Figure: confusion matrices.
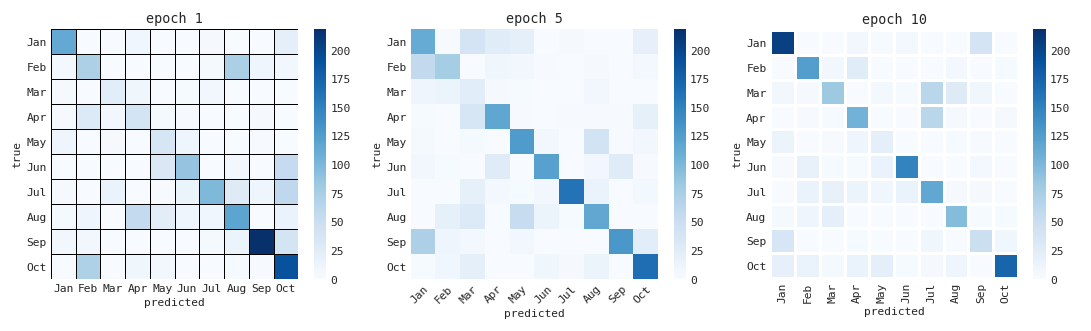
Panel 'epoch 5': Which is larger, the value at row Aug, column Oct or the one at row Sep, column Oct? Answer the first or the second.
the second
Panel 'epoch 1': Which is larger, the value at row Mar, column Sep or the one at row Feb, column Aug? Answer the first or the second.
the second
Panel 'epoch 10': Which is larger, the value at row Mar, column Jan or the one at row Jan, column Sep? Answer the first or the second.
the second
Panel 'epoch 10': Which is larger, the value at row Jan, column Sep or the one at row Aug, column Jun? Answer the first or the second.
the first
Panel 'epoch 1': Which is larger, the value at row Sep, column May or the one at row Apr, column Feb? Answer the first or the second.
the second
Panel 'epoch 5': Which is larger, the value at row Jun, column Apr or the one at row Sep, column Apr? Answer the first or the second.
the first
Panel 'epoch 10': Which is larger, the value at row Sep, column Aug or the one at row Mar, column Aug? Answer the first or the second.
the second
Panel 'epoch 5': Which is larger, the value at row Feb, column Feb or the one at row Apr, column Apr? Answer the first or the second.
the second
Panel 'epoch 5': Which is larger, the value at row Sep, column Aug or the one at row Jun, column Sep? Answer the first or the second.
the second
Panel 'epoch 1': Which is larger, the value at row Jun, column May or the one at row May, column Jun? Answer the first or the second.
the first
